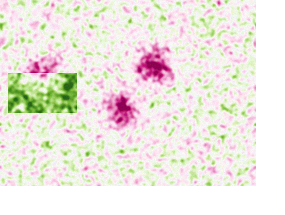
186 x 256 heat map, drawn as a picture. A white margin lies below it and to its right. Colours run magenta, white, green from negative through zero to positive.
In the middle left lies a patch that is higher than the rest. The halves do not mirror each other. There is no overall slope. The ninth with the lowest average is the centre. There are three dips. The ninth with the highest average is the middle left. A few values lie far out on both sides of the bulk.
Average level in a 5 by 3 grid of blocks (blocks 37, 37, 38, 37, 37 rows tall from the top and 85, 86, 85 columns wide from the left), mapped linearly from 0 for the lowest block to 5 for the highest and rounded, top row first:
222
102
502
212
222
